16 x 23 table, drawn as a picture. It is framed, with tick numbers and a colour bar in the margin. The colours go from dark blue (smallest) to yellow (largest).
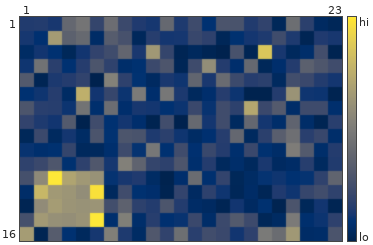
The bottom left is the ninth with the highest average. An odd patch, higher than its surroundings, sits in the bottom left. On average the colour sits 20% of the way up the scale. Values change most from cell to cell in the bottom left.
